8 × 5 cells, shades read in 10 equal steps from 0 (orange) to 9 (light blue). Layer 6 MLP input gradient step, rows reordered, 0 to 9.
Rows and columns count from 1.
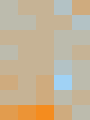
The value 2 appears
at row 8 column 1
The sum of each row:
27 29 27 27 28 28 25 13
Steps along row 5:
same same up down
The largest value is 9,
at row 6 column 4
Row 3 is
5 5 5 6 6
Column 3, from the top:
5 5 5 5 5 4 4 0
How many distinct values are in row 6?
4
